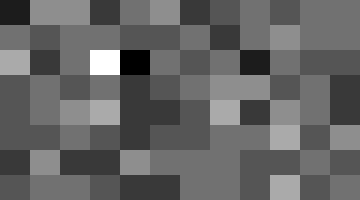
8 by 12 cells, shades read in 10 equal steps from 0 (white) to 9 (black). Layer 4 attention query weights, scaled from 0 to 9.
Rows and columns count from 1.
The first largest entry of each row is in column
1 8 5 5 5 5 1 5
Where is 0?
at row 3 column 4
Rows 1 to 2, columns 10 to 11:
6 5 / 4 5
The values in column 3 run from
4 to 7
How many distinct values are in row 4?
4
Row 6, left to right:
6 6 5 6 7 6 6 5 5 3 6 4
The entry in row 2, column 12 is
5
